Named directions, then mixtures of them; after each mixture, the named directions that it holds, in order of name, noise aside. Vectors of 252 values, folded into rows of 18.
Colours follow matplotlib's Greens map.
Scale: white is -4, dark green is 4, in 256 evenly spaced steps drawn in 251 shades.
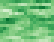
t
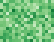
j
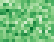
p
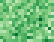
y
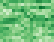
j, t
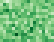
p, y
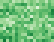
j, t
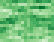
t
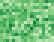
p, t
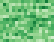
p, t, y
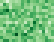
p, y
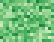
j, t, y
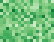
j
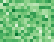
j, p, t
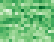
j, p, t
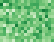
j, p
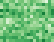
j, t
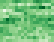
t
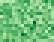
j, p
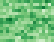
p, t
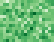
p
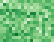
j, p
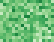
j, t, y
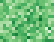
y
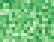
p, y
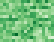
p, t, y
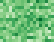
t, y
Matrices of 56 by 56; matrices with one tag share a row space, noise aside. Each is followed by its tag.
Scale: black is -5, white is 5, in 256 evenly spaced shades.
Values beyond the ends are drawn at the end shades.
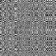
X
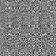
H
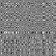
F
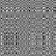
F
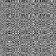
H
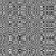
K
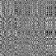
X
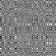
X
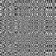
X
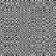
F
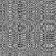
K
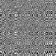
X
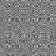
H
